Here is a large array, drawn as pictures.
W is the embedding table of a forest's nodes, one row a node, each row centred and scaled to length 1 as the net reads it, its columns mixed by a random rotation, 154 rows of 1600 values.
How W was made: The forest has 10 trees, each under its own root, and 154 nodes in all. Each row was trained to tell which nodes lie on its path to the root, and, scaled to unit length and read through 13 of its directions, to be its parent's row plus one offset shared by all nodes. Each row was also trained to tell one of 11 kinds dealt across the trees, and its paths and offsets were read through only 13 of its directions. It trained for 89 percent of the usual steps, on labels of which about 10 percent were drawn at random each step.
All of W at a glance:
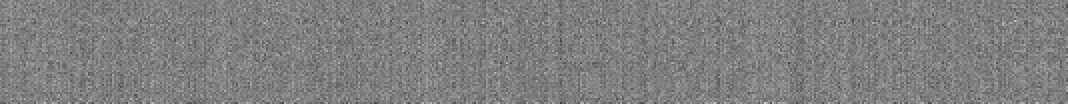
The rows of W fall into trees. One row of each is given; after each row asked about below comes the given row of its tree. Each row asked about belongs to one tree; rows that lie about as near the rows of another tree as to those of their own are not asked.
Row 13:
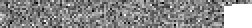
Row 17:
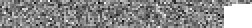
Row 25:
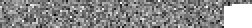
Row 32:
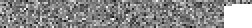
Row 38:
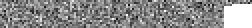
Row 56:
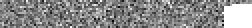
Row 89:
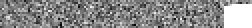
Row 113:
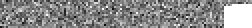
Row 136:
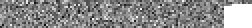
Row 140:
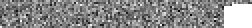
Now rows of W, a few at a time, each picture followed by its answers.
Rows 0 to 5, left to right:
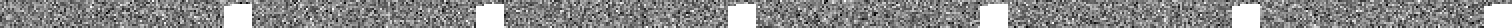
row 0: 17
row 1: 25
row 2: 140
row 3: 17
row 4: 136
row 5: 136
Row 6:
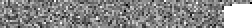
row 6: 136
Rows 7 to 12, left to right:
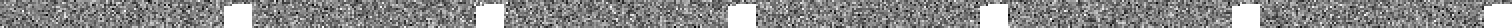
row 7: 38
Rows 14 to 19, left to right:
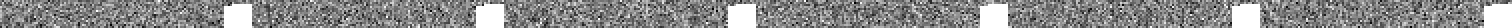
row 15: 32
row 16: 13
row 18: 32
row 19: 25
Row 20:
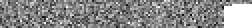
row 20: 56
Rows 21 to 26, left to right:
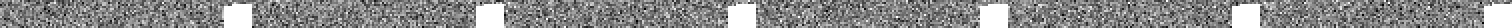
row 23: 17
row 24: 89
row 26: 38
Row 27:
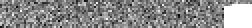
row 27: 113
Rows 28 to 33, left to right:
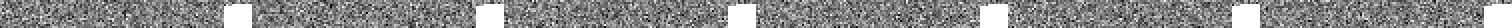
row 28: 113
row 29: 89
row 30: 32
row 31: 32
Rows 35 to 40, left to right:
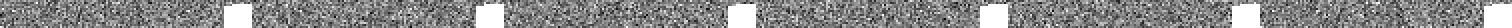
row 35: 140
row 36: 140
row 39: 32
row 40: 140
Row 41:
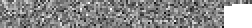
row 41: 25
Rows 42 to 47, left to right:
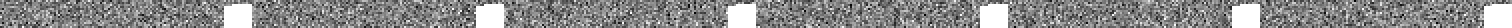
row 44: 25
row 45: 136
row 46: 113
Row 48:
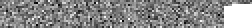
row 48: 38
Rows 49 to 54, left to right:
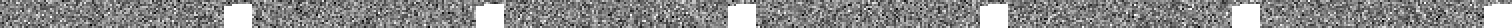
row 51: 17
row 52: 38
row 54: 17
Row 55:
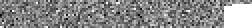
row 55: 140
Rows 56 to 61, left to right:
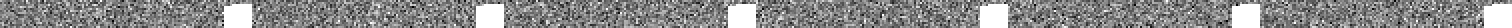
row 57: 13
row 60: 136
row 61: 136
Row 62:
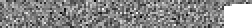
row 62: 56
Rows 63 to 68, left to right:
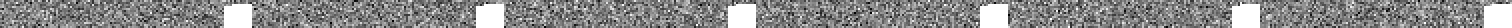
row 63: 113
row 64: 113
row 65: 25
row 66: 136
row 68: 17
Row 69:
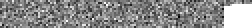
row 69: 56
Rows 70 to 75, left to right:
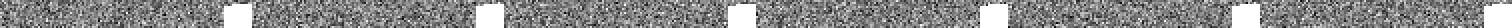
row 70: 25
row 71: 136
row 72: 136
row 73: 32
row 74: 136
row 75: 113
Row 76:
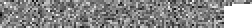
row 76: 17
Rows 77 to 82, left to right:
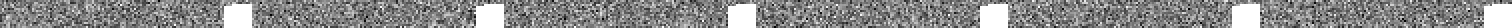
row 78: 38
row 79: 113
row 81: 38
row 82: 32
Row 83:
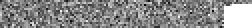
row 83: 13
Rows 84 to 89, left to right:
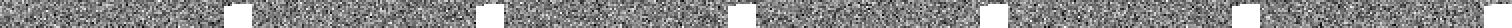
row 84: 136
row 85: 13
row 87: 38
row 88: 25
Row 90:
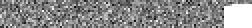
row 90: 113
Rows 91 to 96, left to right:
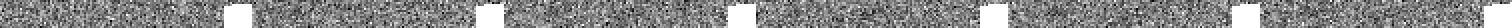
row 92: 13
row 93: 140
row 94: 17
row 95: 38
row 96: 32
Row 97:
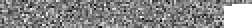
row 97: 89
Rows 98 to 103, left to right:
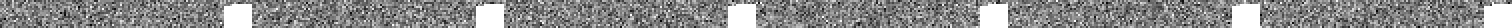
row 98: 136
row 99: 32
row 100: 17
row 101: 140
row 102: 17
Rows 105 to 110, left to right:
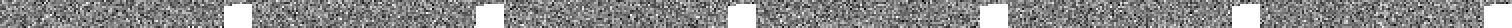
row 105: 113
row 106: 38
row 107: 140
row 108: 89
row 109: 32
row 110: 13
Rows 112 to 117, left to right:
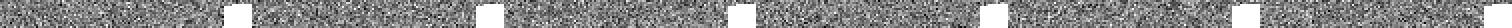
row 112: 38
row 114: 32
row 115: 56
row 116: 13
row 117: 113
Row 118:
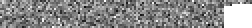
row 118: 136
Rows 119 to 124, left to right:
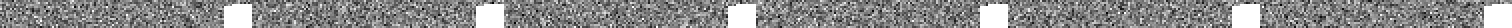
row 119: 38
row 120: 32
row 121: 38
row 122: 136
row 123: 113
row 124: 113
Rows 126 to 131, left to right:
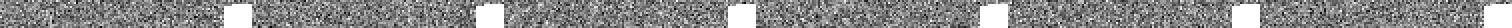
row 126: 113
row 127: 136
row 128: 32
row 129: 56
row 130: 113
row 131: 56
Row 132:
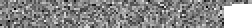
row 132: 13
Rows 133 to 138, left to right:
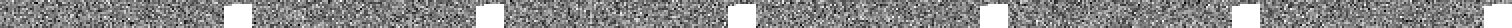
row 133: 38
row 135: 25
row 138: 89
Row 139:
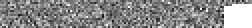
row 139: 38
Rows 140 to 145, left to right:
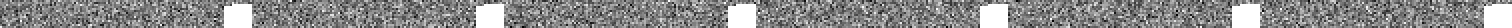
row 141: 25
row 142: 136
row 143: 113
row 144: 56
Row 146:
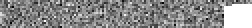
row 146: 13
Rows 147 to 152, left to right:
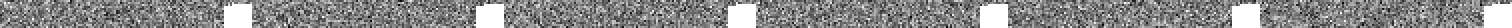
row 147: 17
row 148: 38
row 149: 140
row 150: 113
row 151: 25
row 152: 140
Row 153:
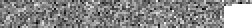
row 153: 32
